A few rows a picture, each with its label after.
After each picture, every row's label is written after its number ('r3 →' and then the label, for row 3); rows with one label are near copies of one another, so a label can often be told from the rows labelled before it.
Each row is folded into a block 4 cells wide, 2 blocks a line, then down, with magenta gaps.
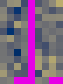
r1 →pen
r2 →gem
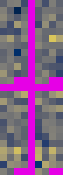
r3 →pen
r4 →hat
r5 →gem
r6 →gem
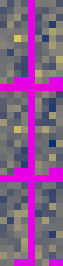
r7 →hat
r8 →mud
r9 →hat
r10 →pen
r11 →mud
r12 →pen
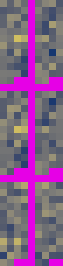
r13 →hat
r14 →pen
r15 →hat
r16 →pen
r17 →gem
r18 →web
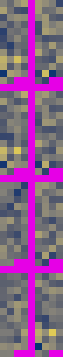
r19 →gem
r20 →web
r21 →gem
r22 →web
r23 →pen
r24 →web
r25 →mud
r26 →gem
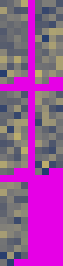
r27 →gem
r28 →mud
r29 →mud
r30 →web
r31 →web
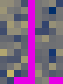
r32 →web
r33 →pen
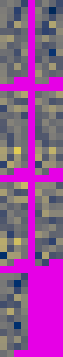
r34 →pen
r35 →pen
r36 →gem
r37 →gem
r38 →gem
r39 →web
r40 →pen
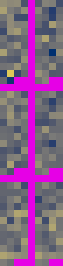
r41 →web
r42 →pen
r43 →web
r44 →pen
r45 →mud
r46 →mud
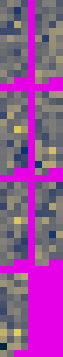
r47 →pen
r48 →mud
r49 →hat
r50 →gem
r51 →hat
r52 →pen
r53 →gem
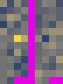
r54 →hat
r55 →mud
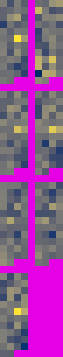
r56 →hat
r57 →gem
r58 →hat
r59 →hat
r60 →pen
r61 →pen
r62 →hat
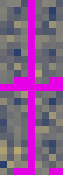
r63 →pen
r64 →pen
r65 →gem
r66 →pen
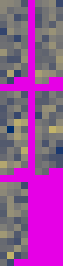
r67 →web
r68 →mud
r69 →mud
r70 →hat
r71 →web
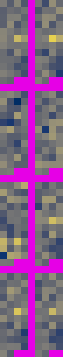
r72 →hat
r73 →hat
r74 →pen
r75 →mud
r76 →gem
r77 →hat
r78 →hat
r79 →hat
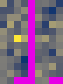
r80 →hat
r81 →pen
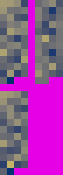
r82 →web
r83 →pen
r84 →web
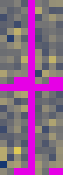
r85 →mud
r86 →gem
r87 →gem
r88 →mud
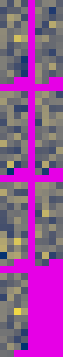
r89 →hat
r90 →pen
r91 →web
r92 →web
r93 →gem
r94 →web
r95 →hat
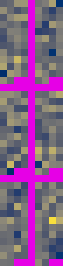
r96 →gem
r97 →pen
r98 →web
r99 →gem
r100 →pen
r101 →hat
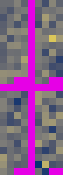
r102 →mud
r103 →hat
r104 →pen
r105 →web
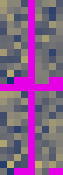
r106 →web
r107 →pen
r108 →web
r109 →mud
